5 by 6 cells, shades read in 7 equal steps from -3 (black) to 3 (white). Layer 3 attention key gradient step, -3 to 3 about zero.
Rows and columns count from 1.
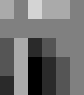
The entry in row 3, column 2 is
1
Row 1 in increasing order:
0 0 1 1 1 2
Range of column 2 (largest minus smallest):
1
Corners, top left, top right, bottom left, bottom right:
1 0 -2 0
